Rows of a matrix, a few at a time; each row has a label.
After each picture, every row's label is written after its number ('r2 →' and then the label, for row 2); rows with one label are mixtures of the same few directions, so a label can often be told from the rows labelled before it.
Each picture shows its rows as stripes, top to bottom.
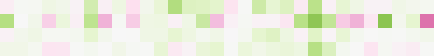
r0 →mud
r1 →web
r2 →mud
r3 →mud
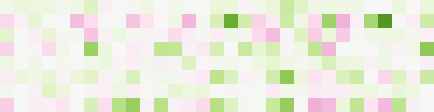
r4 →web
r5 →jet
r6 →mud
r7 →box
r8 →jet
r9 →web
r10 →mud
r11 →web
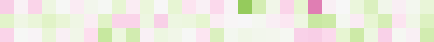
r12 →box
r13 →web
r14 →web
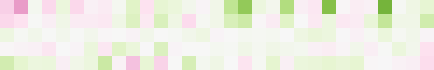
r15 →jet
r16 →jet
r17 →web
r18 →web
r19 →jet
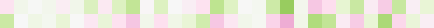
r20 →web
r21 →web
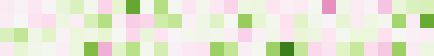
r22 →jet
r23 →box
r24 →jet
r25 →web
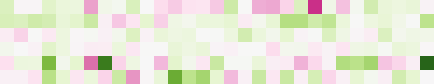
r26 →mud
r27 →web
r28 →jet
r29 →mud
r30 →web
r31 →mud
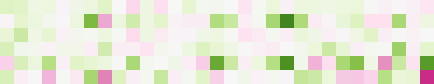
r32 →jet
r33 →web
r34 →jet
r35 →box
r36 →web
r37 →web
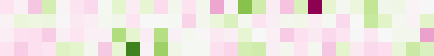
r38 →box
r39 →jet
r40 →web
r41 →jet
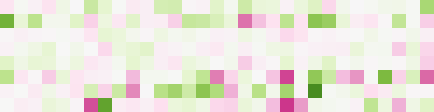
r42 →box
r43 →box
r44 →web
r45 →box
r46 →box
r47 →web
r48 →mud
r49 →web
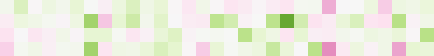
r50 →jet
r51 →web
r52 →box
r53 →box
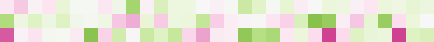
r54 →jet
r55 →web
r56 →box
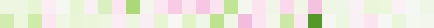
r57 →mud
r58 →box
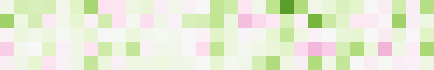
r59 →web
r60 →box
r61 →web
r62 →web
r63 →mud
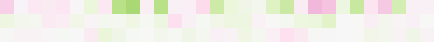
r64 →web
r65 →mud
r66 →web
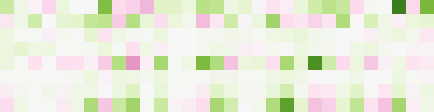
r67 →box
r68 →mud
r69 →web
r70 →jet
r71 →mud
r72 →web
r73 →web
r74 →web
